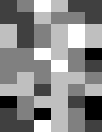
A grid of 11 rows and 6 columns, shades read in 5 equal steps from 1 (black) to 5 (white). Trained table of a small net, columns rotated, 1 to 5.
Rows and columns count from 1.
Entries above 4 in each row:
1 0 1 1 1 1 0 0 0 0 1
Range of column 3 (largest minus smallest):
4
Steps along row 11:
same up down down down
